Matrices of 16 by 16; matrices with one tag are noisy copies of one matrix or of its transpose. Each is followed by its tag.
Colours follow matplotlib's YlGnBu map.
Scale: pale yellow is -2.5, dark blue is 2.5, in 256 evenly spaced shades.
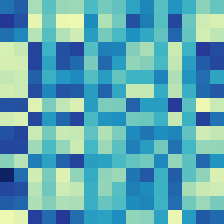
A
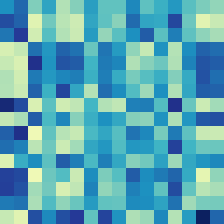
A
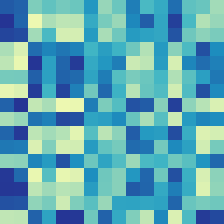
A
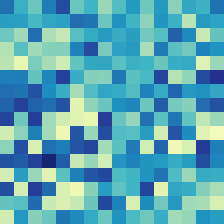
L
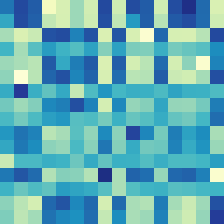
A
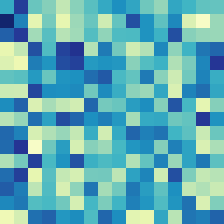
A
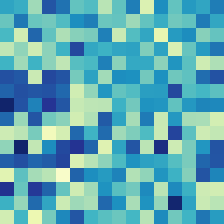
L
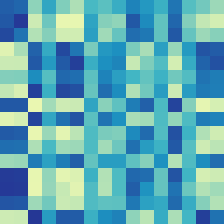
A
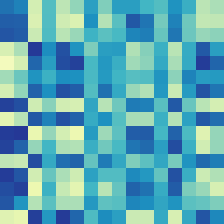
A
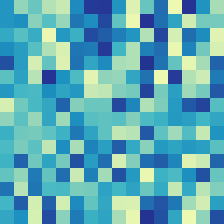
L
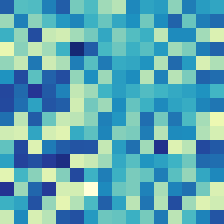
L
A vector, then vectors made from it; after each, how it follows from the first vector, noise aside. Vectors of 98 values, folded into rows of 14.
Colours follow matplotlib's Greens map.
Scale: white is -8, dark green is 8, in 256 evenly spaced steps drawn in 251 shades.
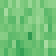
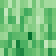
scaled up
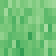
copied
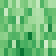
scaled up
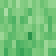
copied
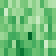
scaled up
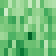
scaled up
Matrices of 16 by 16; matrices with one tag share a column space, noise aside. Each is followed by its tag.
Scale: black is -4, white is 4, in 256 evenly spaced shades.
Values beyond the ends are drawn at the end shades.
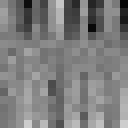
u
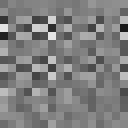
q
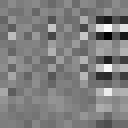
q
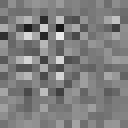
q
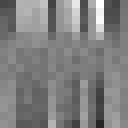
u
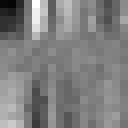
u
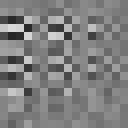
q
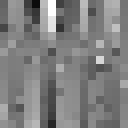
u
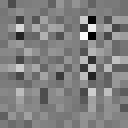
q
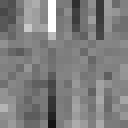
u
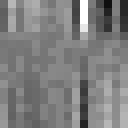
u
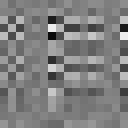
q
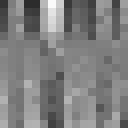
u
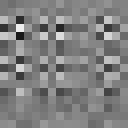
q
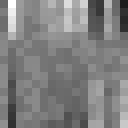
u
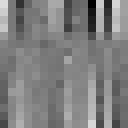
u
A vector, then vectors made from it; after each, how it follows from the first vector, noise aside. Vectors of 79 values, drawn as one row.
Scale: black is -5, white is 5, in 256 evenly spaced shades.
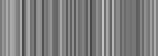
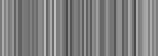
reversed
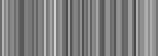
reversed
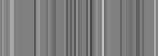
partly zeroed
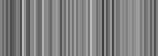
negated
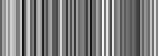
scaled up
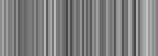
reversed
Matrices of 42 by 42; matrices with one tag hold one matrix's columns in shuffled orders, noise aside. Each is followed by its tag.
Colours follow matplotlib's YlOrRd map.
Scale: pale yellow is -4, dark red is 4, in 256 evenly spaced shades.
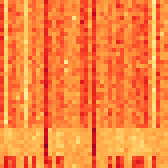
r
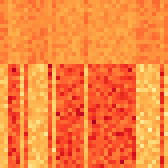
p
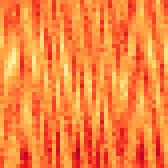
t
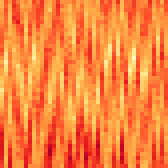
t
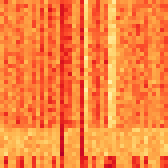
r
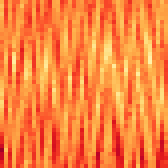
t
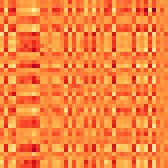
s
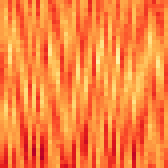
t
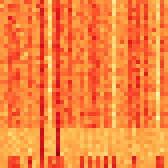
r
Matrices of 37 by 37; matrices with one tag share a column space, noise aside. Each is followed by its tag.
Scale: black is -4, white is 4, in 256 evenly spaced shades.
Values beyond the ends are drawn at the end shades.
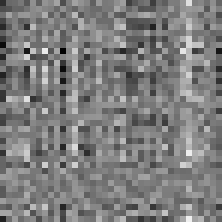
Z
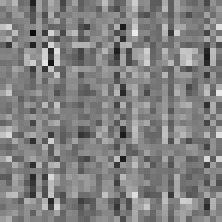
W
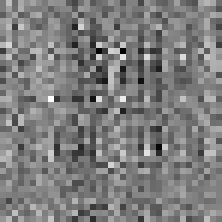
Z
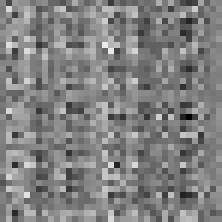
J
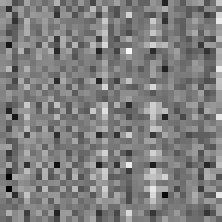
J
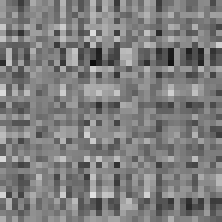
W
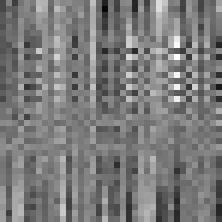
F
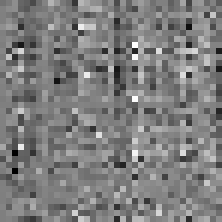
Z
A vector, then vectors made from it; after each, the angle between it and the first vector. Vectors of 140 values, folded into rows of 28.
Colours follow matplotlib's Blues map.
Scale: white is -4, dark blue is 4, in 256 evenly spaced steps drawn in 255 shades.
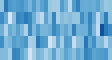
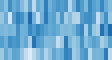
partly aligned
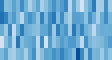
orthogonal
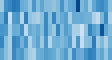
partly aligned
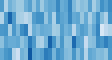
nearly opposite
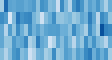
nearly parallel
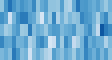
nearly parallel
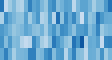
partly opposed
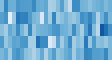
nearly parallel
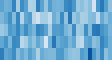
orthogonal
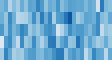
partly opposed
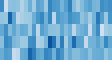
nearly opposite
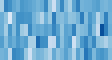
nearly parallel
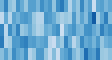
partly aligned
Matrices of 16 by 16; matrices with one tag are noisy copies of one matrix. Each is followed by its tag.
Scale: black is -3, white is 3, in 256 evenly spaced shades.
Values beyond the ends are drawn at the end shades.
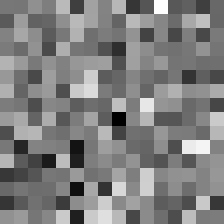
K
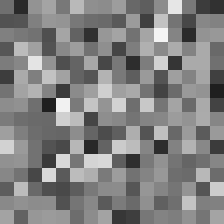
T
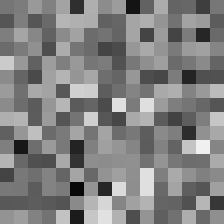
K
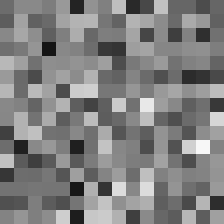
K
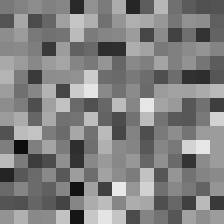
K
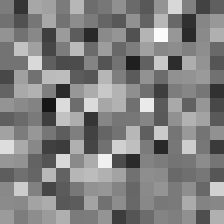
T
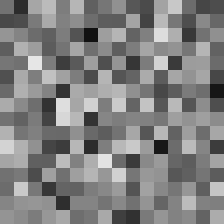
T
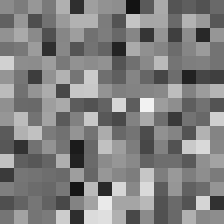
K
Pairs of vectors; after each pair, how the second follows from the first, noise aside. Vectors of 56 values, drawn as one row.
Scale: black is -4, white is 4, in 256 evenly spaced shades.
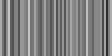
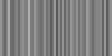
shrunk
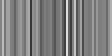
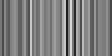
negated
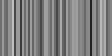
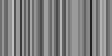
copied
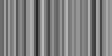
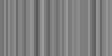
shrunk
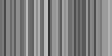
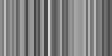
negated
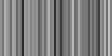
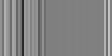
partly zeroed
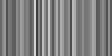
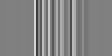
partly zeroed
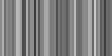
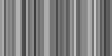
copied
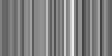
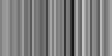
negated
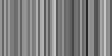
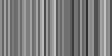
copied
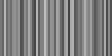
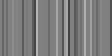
partly zeroed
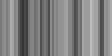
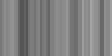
shrunk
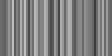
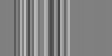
partly zeroed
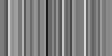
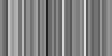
copied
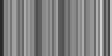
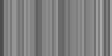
shrunk
